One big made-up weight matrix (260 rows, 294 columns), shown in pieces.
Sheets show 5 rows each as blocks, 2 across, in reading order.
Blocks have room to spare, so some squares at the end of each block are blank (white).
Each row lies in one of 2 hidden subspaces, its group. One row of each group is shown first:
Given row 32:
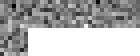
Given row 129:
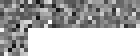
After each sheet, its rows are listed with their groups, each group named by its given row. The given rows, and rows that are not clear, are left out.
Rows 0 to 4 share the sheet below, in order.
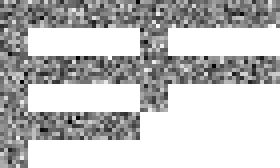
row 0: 129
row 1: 129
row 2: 32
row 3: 129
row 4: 32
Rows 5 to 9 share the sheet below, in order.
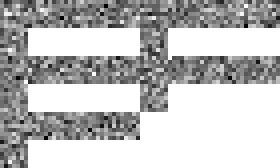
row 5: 129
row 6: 129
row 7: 32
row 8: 129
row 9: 129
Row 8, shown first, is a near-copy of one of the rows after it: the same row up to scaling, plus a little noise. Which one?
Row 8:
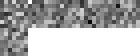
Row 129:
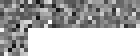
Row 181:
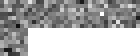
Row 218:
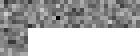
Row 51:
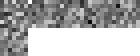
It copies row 51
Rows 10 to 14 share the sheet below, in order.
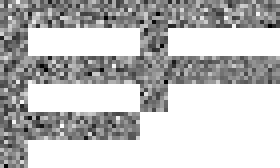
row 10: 32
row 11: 129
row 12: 129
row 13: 32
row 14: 32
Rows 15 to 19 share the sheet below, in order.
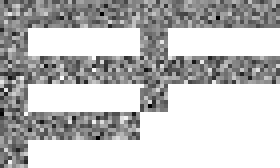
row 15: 129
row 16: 32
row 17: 32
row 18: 129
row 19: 32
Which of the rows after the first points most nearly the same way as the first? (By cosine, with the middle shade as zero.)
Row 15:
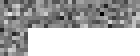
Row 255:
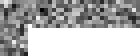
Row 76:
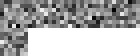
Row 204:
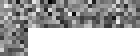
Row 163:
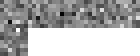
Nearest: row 76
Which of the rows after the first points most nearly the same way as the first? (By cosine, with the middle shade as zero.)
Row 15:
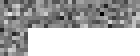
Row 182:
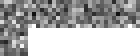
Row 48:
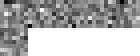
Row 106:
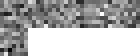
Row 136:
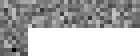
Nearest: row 48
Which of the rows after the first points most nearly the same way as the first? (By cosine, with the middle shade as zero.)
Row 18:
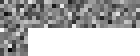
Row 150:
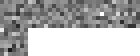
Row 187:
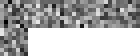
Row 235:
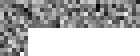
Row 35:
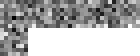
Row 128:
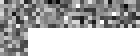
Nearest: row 150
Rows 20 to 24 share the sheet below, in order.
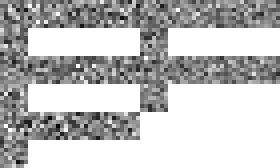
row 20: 32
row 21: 32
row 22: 32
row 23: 129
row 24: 32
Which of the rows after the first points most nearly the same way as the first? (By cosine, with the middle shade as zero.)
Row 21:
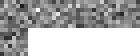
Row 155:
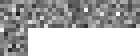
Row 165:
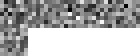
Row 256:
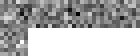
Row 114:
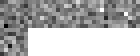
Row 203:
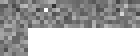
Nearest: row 114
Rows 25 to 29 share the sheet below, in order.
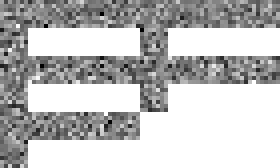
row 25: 129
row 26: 129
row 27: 129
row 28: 129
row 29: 32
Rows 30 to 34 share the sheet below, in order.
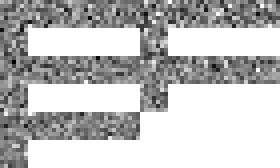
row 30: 129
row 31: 129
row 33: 129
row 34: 129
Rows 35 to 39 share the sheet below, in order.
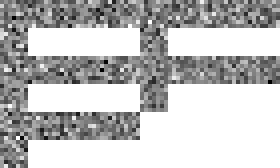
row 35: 129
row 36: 32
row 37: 129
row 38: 129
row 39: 32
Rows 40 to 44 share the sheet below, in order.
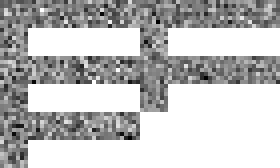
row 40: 129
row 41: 129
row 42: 129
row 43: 32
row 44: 129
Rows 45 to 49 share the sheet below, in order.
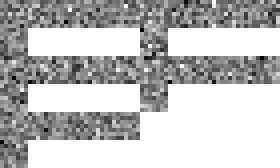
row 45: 32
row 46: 32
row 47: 129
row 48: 129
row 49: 129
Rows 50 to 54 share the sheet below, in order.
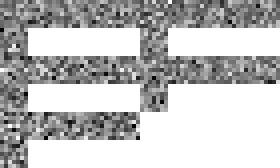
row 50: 129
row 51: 129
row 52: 129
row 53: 129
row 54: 129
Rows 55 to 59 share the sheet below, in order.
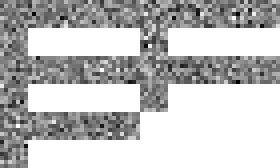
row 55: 32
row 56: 32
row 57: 129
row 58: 32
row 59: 129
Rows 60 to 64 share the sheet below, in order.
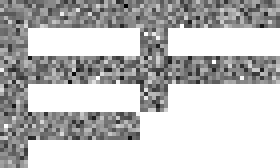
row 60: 32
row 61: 32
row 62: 129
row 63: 32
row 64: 129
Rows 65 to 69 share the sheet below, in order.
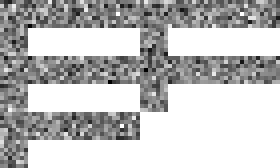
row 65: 129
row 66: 129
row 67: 129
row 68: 32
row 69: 32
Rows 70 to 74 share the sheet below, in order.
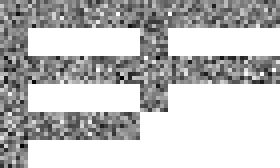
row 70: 129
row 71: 32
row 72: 32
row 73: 32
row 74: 32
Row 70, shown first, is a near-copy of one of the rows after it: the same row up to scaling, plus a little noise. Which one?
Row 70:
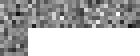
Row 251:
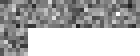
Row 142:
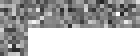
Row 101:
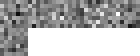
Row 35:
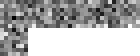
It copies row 101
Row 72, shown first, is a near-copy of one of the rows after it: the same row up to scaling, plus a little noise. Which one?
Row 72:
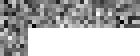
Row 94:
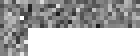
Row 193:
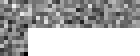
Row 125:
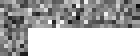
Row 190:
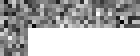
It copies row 190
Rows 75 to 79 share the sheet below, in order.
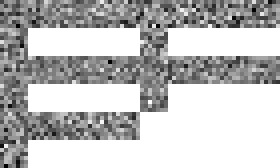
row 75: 129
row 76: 129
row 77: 129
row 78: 32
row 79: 32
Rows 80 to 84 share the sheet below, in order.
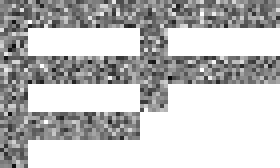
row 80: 129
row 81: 32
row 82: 129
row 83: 32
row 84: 32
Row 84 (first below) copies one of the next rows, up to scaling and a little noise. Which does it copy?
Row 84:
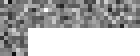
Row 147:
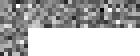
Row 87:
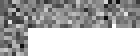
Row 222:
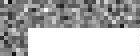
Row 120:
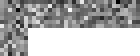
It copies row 222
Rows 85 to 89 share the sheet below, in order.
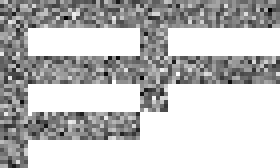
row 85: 32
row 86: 32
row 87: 32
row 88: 32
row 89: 129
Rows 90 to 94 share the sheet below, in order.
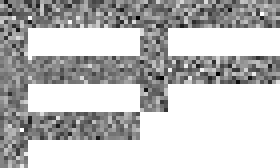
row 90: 32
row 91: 32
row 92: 32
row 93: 32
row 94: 32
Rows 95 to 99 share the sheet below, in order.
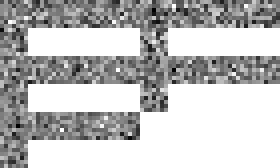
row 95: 32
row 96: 129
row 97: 129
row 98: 32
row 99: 129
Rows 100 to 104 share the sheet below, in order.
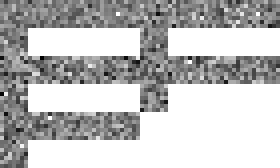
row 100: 129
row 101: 129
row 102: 32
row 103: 32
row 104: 32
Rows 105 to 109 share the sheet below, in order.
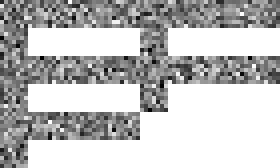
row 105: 32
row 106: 129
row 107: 32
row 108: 129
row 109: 32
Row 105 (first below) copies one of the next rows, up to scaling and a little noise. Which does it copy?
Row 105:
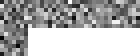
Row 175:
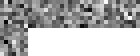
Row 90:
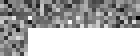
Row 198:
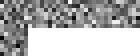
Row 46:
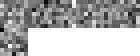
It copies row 198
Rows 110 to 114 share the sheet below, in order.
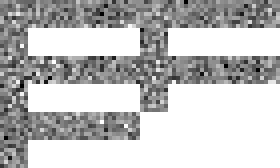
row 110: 129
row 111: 129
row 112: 129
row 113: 129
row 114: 32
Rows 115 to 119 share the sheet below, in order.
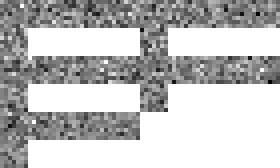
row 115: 32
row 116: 129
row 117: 129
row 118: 129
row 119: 129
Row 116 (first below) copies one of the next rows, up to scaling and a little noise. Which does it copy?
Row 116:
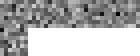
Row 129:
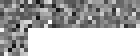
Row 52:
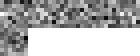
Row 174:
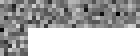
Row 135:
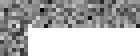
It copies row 174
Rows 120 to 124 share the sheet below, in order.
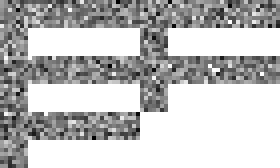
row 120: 32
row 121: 129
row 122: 129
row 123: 32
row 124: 129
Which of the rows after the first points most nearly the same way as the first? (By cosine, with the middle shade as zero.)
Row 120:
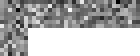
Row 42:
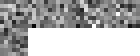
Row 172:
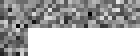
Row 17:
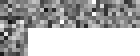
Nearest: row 42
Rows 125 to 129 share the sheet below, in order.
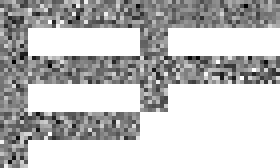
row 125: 32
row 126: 129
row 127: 32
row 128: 32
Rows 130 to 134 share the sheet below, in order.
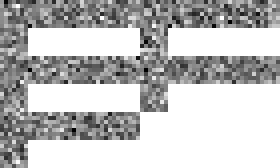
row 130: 129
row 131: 129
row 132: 32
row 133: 129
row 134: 32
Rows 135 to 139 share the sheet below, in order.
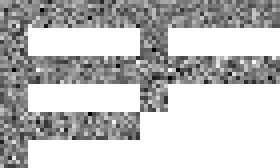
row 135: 129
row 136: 129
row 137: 32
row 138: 32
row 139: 129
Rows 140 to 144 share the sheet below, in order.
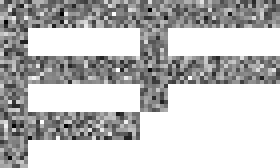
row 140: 32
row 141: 32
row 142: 129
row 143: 129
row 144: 129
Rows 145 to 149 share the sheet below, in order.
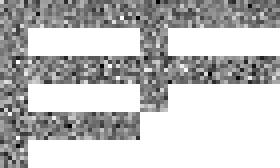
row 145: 32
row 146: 32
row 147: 32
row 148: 129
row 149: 129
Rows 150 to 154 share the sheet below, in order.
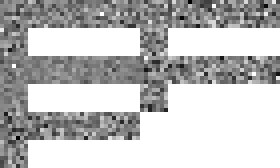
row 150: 129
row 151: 32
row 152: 32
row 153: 129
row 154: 32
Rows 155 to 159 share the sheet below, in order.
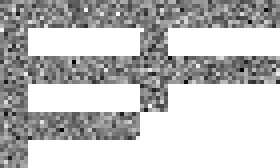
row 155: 129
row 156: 129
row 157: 32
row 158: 129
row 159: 129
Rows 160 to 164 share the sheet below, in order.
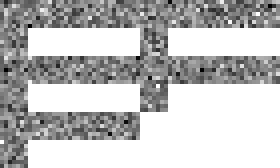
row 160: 129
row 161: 129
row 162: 129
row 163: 32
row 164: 129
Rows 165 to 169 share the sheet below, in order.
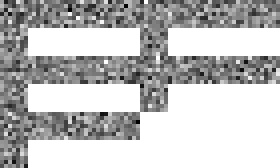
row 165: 32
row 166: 32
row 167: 129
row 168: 129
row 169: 32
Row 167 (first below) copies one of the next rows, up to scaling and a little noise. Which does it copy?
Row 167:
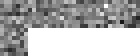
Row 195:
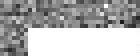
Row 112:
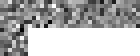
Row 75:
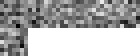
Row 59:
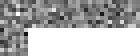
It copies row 195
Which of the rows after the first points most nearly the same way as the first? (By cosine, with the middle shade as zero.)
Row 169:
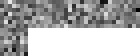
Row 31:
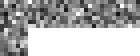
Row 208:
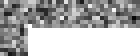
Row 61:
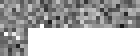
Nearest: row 31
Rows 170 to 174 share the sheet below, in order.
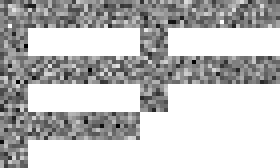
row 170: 129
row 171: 129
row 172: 32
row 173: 32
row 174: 129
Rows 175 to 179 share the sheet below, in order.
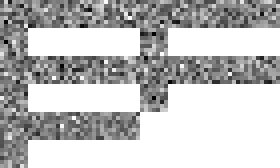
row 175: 32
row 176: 32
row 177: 32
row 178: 129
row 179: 32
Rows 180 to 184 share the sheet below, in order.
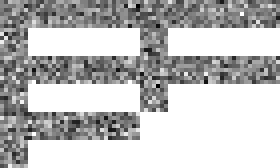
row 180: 32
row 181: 129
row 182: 129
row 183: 32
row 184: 129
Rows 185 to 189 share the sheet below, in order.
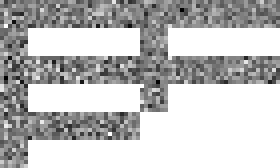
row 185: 129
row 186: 129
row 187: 32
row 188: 129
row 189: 129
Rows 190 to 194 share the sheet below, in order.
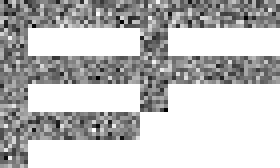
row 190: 32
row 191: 32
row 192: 129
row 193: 32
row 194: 32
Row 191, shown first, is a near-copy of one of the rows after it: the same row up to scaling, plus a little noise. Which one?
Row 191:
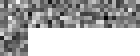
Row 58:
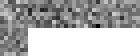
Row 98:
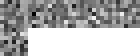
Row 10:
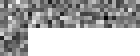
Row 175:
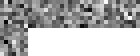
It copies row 10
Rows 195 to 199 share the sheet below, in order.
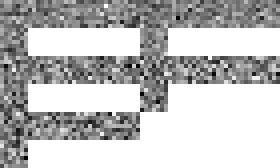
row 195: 129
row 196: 32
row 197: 129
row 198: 32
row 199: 32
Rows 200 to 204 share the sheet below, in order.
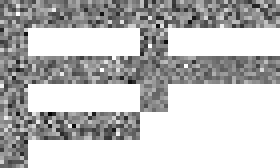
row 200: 129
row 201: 32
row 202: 129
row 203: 32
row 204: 32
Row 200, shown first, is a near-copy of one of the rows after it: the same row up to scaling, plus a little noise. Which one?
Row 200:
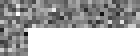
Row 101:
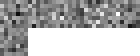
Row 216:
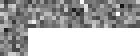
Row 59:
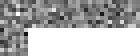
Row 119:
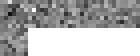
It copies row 59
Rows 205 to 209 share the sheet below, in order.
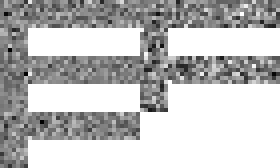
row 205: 129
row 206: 129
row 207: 32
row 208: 129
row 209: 129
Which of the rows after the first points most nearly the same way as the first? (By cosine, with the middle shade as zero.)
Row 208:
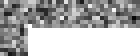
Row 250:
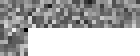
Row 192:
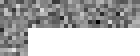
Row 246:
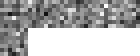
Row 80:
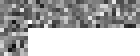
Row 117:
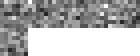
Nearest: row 117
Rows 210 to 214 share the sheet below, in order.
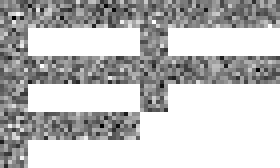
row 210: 129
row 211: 129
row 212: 129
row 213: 129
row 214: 129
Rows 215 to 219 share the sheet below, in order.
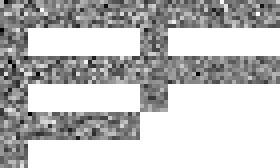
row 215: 129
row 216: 129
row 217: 32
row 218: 129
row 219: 129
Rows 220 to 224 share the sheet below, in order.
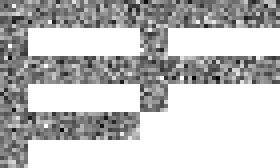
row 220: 32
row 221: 32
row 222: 32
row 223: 32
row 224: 129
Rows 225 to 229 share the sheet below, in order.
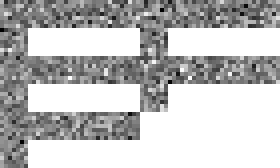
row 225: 129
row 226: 129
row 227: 32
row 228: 129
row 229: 129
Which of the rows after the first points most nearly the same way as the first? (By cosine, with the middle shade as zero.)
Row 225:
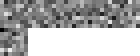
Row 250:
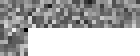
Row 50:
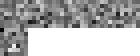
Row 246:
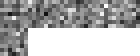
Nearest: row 50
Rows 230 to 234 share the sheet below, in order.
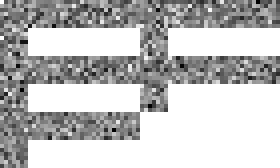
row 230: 32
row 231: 32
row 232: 32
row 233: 129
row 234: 32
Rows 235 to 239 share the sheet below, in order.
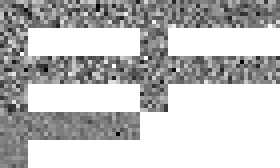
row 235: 32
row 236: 129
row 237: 129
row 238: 32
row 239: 32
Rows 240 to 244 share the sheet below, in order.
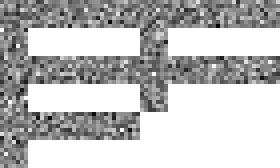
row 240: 129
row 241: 32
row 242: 32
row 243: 129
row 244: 32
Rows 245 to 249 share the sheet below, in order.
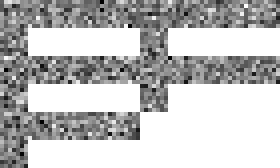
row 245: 129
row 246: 129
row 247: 129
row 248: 129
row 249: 129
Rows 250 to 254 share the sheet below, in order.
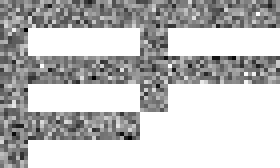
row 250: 32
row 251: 129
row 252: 129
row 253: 32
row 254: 129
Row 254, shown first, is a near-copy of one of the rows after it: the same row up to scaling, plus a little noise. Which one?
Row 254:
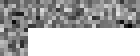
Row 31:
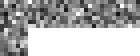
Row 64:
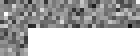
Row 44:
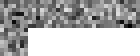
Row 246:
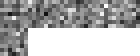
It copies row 44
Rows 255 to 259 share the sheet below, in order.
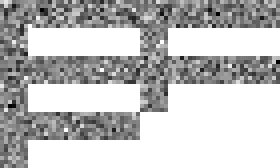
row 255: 129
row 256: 32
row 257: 129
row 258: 32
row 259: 32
